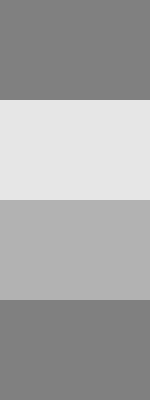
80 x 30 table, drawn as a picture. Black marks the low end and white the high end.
It is made of 4 by 1 panels. Panel 1,1: middling, flat. Panel 2,1: very high, flat. Panel 3,1: high, flat. Panel 4,1: middling, flat.
